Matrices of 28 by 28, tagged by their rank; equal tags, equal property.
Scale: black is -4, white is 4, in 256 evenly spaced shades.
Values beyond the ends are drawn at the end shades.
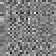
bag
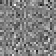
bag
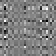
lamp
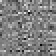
bag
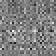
bag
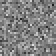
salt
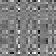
lamp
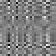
lamp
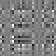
lamp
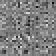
bag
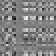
lamp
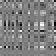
lamp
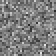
salt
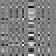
lamp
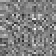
bag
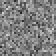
salt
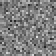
salt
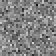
salt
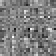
bag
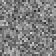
salt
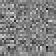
bag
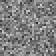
salt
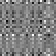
lamp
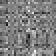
bag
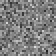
salt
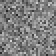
salt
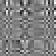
lamp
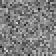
salt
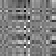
lamp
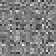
bag
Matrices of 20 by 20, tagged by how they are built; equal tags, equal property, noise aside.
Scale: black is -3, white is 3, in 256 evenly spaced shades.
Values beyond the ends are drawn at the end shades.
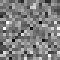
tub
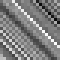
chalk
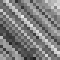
chalk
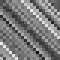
chalk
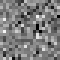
tub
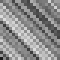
chalk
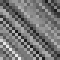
chalk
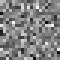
tub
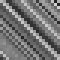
chalk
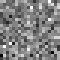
tub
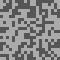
tub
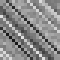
chalk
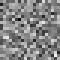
tub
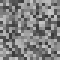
tub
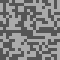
tub
